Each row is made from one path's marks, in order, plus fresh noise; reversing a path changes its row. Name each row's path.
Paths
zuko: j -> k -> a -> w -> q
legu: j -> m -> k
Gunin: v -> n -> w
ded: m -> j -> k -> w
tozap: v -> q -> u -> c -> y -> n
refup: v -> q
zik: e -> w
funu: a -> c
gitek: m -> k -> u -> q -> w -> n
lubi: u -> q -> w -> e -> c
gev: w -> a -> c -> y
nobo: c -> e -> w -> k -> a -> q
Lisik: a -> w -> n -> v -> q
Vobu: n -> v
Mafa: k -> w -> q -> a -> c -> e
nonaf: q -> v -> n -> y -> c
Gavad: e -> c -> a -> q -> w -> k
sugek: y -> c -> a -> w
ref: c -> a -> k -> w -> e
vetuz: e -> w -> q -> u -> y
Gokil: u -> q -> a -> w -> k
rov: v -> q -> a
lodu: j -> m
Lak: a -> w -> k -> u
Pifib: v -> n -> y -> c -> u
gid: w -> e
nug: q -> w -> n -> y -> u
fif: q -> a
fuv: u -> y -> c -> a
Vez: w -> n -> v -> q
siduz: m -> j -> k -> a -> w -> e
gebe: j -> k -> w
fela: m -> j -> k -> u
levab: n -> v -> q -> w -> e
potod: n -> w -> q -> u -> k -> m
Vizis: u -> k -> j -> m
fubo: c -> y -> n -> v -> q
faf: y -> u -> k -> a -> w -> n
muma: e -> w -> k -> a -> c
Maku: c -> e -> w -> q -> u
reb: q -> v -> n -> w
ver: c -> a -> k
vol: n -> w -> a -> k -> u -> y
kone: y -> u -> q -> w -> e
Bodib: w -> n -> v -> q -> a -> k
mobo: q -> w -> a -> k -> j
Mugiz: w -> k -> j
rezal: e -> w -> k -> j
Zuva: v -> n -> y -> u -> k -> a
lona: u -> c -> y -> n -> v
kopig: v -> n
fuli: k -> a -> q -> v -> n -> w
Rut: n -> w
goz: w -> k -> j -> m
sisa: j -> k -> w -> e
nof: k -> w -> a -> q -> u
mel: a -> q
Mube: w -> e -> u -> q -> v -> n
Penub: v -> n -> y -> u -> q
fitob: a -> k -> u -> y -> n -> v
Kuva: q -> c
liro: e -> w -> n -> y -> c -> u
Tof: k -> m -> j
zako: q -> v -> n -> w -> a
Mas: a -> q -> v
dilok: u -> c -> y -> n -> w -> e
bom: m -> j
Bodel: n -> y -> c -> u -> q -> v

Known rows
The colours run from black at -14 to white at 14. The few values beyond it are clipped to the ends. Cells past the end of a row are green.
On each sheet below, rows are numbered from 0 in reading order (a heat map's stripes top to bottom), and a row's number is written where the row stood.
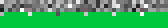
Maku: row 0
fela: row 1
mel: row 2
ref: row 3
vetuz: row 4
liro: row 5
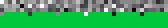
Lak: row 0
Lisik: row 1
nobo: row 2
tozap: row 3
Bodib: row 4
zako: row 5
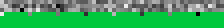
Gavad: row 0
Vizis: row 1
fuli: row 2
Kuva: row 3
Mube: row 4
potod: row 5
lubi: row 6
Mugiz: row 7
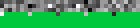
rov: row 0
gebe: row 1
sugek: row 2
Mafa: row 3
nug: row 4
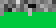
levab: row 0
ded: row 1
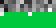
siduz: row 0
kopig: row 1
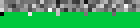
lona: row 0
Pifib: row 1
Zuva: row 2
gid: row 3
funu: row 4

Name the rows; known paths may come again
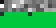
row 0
Vez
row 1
bom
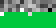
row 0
tozap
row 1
Gavad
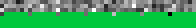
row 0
fif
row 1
funu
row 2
fuv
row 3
goz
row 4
zuko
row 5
ver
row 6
mobo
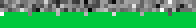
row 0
gitek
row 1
levab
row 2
Zuva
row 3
Mafa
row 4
refup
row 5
faf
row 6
vol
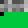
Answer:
nonaf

